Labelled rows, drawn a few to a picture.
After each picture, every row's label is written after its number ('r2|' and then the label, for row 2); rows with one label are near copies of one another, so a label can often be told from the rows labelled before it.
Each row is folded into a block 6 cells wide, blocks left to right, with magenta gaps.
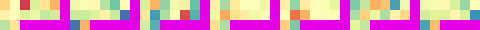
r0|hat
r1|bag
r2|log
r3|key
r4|key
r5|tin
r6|bag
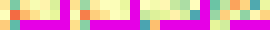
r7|key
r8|key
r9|bag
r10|tin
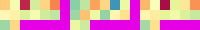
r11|hat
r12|tin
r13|hat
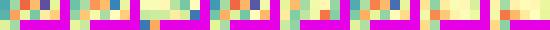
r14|tin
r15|tin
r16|bag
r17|tin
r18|log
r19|tin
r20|key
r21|key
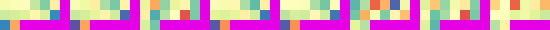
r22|bag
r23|bag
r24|log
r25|bag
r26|bag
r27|tin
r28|log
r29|hat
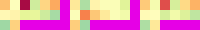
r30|hat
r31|key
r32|hat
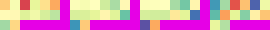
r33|hat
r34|bag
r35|bag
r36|tin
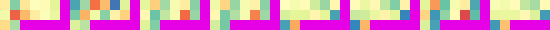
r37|key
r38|tin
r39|log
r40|log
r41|bag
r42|bag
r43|log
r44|bag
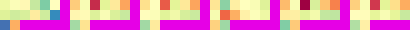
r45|bag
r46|hat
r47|hat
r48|key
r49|hat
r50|hat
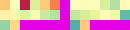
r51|hat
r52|bag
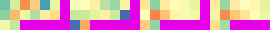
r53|tin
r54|bag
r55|key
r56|key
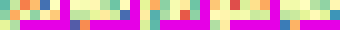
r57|tin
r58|bag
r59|log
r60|hat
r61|bag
